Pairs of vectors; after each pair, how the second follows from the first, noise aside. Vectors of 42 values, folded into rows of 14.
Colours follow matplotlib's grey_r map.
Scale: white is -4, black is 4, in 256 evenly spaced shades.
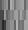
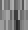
wrapped around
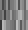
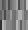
copied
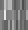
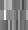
copied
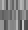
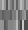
copied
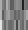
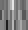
wrapped around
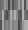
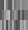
wrapped around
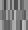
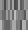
copied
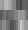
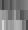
wrapped around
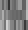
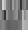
wrapped around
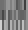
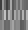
wrapped around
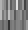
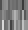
wrapped around
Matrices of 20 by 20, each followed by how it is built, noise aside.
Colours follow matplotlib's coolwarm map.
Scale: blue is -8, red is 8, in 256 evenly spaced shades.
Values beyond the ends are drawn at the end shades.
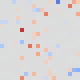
sparse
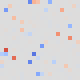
sparse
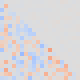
lower triangular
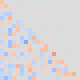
lower triangular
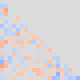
lower triangular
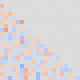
lower triangular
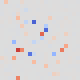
sparse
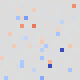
sparse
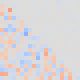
lower triangular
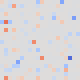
sparse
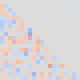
lower triangular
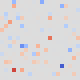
sparse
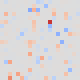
sparse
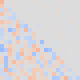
lower triangular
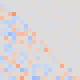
lower triangular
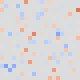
sparse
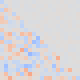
lower triangular
